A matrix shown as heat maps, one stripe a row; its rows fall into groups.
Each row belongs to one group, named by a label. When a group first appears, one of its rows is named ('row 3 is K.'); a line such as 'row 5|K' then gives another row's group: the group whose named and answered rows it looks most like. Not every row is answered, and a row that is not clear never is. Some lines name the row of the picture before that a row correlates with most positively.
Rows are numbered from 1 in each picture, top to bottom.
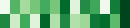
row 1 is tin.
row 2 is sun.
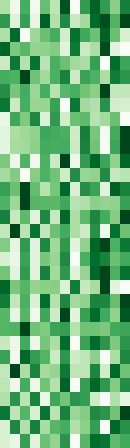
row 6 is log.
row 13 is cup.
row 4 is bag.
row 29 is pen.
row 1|sun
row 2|sun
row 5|tin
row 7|bag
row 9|pen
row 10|tin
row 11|tin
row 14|log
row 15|log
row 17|tin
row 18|sun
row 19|sun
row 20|sun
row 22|sun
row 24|log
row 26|log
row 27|tin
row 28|sun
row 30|sun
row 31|tin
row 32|sun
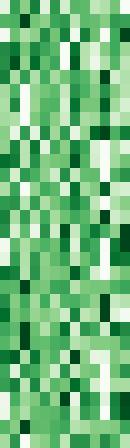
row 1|pen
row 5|pen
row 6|bag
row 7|cup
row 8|cup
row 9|cup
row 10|sun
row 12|pen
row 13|log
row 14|cup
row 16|bag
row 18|tin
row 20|pen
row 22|bag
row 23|bag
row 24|log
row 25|log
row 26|pen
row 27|log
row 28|pen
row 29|tin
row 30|tin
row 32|cup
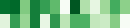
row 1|pen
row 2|pen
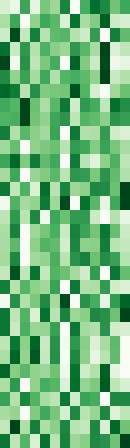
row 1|sun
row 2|cup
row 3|tin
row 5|bag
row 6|bag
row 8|log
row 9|log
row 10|bag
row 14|sun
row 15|tin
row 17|cup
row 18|cup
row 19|cup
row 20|tin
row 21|bag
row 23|sun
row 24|bag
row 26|pen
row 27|bag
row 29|log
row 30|cup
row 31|tin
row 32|sun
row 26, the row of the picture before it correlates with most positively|2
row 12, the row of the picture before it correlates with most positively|1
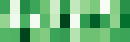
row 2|sun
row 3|log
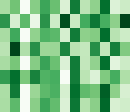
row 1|cup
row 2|sun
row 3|cup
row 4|tin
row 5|cup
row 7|cup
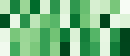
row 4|tin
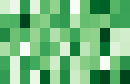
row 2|log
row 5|log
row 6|sun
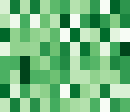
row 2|sun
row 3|bag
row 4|tin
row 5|log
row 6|log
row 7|bag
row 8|tin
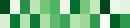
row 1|bag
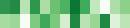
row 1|pen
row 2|cup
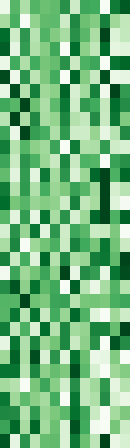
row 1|tin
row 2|cup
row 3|bag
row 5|tin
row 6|bag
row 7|tin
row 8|log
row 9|tin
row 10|log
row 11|bag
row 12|log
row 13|sun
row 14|bag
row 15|bag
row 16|sun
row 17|pen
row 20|tin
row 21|pen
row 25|tin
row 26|pen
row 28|cup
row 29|bag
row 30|pen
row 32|bag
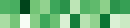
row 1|log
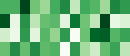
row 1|log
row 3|sun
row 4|pen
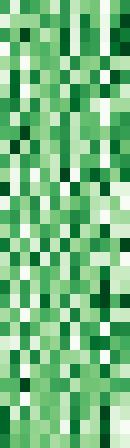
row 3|log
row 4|tin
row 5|cup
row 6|tin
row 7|cup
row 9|log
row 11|tin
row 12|log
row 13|sun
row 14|bag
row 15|pen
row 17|cup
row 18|sun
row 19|pen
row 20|cup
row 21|bag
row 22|sun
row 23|cup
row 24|log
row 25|sun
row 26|tin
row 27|cup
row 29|cup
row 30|bag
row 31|bag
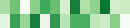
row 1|cup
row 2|pen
